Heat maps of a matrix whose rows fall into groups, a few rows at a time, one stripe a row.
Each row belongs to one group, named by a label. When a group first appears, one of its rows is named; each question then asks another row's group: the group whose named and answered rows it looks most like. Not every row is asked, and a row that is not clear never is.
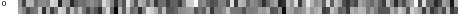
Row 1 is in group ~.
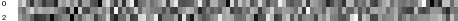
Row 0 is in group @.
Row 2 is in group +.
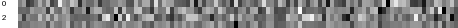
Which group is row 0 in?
~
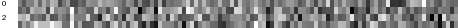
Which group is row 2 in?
@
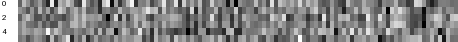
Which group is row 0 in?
@
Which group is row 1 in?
~
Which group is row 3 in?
~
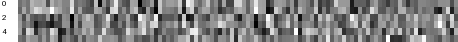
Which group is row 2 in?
+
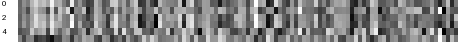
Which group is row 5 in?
+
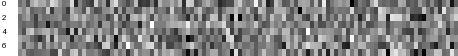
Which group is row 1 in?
@
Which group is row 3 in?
+
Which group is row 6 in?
~
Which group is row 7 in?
~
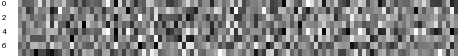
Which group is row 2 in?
+
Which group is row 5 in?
+
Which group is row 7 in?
+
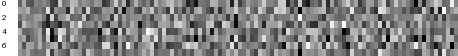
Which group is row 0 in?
~
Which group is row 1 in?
@
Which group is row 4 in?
~
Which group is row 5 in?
~
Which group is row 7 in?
@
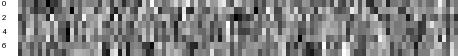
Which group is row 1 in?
+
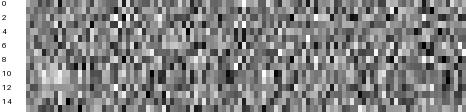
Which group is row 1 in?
~
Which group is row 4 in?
@
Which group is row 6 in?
~
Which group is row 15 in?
+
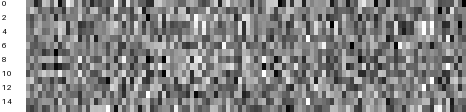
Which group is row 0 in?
~
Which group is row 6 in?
~
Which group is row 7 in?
+
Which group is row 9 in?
+
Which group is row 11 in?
@
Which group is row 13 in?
+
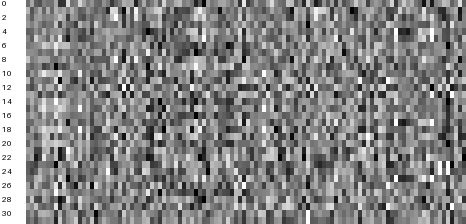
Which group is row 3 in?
@
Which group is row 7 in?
+
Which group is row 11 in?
@
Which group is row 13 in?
@
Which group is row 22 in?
~
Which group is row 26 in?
@
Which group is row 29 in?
@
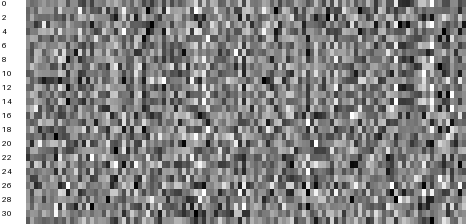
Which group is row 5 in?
@
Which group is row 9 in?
@
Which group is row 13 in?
@
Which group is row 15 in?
@
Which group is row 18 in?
@
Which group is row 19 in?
+
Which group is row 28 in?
~
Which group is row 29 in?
@
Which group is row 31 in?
~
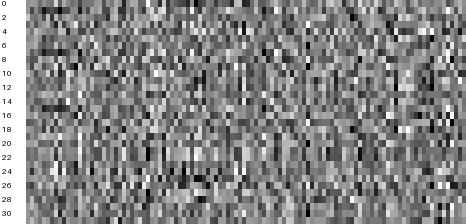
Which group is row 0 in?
+
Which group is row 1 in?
+
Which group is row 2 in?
~
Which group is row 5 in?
~
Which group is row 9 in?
@
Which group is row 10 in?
~
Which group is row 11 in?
~
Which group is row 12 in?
~
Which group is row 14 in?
~
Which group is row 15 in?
+
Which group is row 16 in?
@
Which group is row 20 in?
@
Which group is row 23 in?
@
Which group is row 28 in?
~
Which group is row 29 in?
@
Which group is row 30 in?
@
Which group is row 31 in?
@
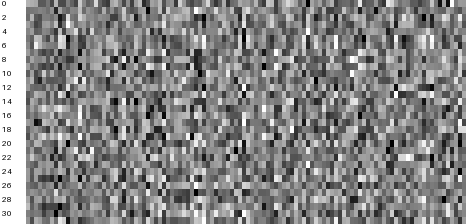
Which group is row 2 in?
~
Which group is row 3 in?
~
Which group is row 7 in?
+
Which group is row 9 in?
+
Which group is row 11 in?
@
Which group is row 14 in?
~
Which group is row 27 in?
+
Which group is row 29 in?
+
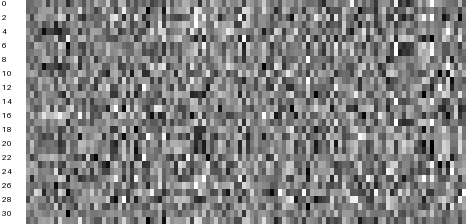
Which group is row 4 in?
+
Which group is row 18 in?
~
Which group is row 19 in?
+
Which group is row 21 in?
~
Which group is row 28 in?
~
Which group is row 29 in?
@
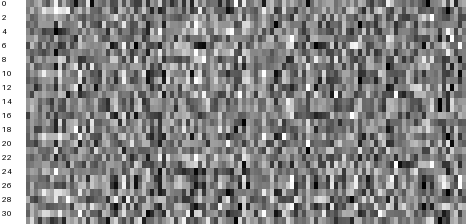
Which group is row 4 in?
+
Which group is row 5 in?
@
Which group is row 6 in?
~
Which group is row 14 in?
@
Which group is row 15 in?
@
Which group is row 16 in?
~
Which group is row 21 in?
@
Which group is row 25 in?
~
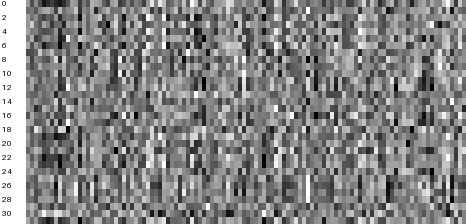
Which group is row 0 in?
+
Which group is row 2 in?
+
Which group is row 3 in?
@
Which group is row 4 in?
+
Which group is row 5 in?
~
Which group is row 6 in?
+
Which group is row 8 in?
@
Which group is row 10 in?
@
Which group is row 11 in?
~
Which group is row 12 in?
~
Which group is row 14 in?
@
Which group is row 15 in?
~
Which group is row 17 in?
~
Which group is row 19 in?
+
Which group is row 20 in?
+
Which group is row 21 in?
~
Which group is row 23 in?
+
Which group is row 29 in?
@
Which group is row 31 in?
+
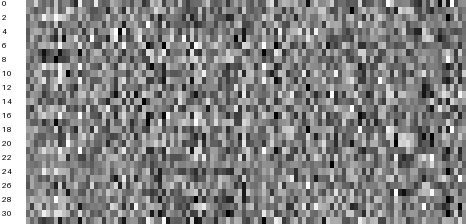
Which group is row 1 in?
~
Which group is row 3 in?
+
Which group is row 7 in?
+
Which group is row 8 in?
+
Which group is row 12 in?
@
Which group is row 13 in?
~
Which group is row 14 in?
@
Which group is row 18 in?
@
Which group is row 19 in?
~
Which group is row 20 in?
~
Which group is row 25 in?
~
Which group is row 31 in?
+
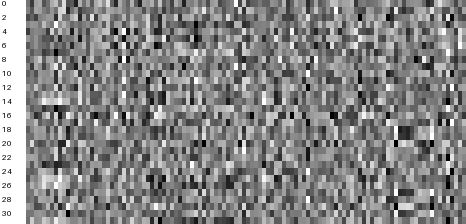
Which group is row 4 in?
~
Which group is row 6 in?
~
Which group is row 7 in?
+
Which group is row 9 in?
@
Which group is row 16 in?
~
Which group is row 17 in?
@
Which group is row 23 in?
+
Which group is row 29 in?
~
